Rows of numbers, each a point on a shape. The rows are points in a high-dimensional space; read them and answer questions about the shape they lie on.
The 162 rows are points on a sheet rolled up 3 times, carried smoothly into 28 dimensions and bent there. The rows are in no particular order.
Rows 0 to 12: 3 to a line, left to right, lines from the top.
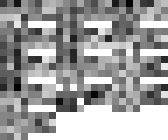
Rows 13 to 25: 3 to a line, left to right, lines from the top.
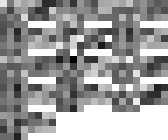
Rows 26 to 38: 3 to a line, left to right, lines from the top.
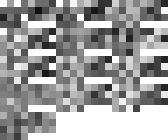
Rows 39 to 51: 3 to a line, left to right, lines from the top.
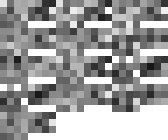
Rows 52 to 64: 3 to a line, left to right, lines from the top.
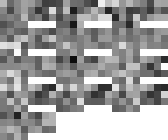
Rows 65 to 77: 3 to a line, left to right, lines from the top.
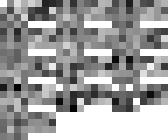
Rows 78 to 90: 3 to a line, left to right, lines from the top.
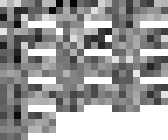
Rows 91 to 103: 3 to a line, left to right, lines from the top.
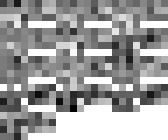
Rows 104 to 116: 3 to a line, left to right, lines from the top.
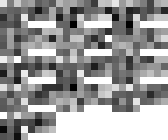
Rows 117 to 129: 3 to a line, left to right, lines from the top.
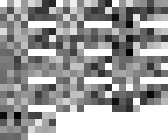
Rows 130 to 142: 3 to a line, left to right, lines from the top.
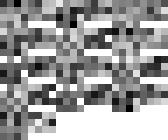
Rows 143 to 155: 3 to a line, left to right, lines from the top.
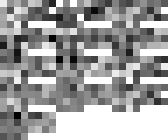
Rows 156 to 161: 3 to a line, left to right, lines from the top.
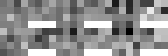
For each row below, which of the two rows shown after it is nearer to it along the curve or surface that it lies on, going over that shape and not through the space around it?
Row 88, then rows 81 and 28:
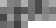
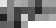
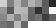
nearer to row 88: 81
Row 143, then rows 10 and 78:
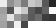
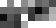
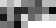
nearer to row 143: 10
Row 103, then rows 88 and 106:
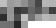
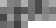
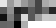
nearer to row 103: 88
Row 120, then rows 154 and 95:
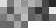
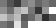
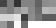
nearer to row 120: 154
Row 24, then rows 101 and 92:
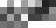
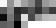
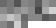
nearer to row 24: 101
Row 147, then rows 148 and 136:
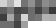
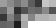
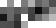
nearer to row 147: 148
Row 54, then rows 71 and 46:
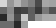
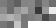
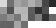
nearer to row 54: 46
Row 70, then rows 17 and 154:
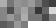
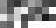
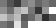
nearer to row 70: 154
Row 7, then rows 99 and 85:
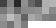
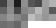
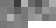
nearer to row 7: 99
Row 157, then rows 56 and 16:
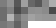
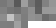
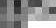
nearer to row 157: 56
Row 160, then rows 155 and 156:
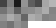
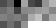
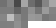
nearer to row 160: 155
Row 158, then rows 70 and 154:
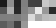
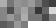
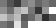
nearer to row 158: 154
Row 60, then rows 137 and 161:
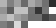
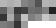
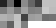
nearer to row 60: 161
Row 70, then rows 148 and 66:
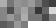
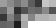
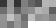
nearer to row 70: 66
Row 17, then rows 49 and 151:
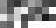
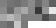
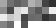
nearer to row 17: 151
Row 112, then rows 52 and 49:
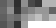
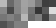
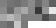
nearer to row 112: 49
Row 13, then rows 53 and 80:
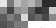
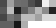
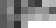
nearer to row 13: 80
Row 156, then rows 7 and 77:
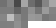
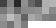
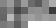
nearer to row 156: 77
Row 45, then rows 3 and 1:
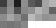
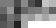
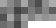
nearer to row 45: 3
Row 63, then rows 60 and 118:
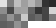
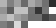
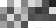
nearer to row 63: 60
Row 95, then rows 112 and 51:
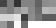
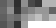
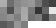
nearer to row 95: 112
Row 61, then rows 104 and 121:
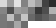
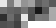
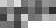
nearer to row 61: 104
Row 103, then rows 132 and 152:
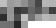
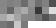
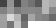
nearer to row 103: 152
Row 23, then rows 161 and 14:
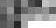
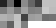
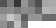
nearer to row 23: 14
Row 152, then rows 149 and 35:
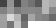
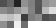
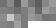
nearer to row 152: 35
